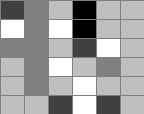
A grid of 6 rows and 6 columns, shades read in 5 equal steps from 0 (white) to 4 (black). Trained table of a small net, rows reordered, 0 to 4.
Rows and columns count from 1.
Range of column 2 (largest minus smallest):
1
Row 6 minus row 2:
1 -1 3 -4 2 0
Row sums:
12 8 9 7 6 9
